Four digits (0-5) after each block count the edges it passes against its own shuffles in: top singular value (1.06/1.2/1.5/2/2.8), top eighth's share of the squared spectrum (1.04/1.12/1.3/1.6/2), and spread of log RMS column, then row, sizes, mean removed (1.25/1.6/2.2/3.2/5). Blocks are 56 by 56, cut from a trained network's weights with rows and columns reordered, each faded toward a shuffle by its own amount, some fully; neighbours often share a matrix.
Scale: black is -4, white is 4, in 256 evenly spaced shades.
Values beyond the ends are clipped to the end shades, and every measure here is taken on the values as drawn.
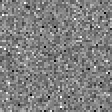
0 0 0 0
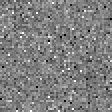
1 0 0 0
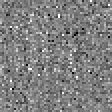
2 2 0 1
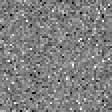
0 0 0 0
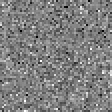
0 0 0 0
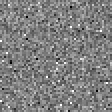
0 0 0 0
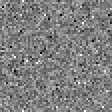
0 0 0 0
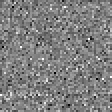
1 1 0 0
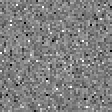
0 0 0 0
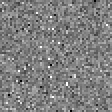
0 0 0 0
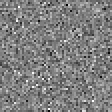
1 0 0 0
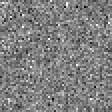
0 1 0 0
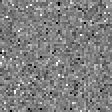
1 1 0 1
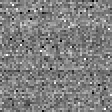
2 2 0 0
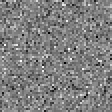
0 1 0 0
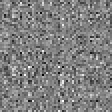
4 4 2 2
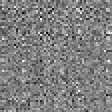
4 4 2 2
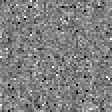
2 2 0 1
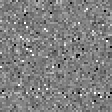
2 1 0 1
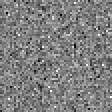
1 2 0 0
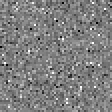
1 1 0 0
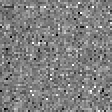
2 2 0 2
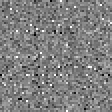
2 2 0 1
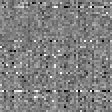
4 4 0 3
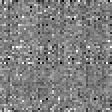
3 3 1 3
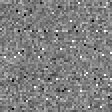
2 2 0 1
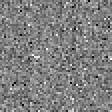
2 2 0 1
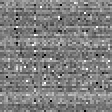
4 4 2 1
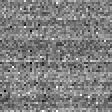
3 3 1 1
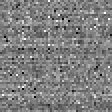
3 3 1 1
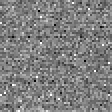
2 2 0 0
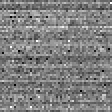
4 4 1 1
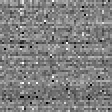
3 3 2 1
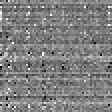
4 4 2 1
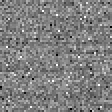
2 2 0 0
